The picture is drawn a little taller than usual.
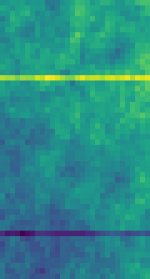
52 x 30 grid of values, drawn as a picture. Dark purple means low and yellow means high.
Grain: streaks across. Ninth with the lowest average: bottom left. Stripes: none. Odd lines: rows 15 and 44. Slope: up to the top right.
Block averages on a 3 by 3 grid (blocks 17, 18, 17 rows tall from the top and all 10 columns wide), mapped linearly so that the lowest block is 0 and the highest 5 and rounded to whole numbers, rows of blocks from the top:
455 / 234 / 013
